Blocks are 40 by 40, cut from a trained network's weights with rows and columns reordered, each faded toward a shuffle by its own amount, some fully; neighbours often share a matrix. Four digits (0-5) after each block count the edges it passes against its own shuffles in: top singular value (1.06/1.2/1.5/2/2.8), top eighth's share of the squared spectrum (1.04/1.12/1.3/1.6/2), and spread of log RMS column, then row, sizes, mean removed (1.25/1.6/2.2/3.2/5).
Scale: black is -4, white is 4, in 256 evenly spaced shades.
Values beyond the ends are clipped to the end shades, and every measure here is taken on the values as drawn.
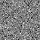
2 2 1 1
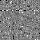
2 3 0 1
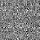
3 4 2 2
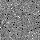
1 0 0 0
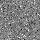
0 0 0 0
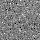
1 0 0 0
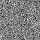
1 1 0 0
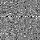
3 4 1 1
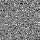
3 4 0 2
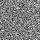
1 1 0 0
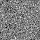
1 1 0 0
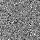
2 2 0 0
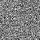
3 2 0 0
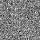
2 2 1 0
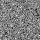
0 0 0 0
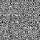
3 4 2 2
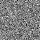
0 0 0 0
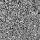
2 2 0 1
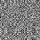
3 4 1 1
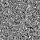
1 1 0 0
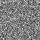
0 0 0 0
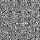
2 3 1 2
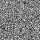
2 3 0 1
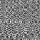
3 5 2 2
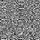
3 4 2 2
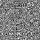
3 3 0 1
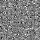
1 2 0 1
